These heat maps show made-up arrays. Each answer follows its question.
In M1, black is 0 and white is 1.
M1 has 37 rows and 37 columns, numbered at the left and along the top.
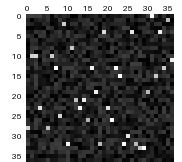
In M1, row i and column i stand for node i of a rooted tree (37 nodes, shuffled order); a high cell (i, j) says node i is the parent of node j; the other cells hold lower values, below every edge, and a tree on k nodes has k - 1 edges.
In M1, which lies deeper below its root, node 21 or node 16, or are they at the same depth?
node 16
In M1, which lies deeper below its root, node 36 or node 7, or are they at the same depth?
node 36
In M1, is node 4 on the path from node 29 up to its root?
yes
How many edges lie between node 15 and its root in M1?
2
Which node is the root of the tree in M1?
4
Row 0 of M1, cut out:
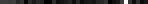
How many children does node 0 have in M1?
1
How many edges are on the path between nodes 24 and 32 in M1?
1
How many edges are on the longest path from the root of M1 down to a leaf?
6
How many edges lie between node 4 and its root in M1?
0
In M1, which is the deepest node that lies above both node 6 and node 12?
26
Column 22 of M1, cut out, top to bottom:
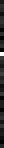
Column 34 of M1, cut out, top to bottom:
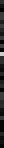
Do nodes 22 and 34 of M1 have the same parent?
yes
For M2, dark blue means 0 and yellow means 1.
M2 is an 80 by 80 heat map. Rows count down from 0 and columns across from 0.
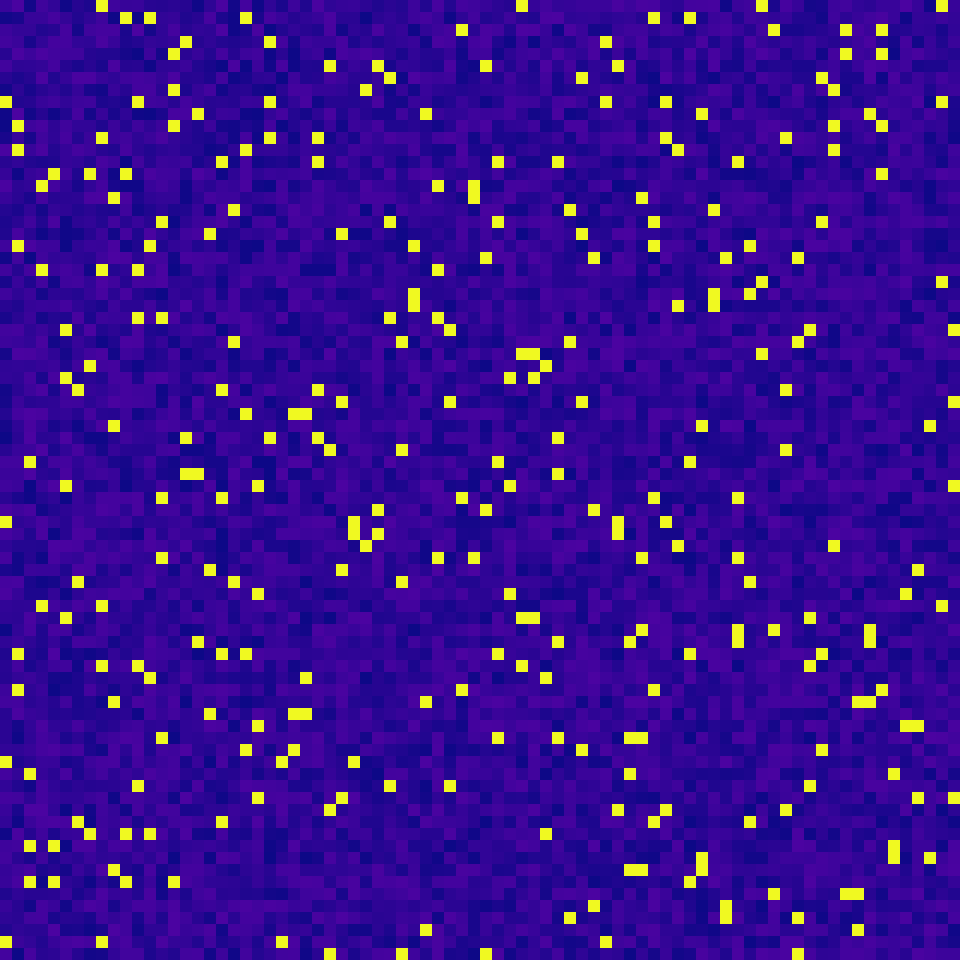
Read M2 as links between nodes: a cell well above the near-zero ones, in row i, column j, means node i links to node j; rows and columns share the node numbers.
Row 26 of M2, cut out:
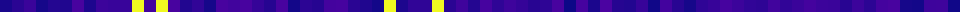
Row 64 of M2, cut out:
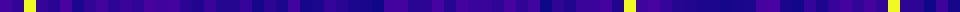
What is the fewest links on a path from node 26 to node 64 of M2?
4
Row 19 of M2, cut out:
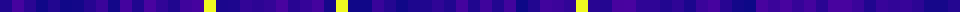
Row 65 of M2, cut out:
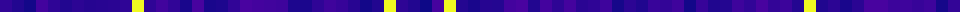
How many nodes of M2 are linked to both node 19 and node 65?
0
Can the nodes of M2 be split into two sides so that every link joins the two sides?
no
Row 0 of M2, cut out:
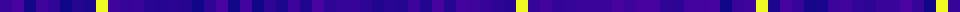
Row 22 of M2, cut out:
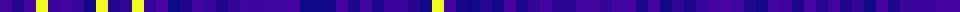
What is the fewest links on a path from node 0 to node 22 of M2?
2
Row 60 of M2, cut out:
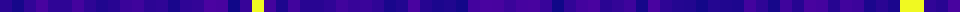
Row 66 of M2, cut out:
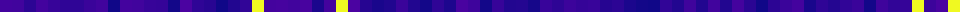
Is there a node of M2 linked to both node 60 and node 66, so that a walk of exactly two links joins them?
yes
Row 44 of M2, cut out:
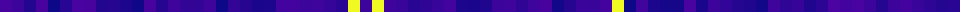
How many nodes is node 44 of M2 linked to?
3
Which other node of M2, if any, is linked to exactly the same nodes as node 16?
none
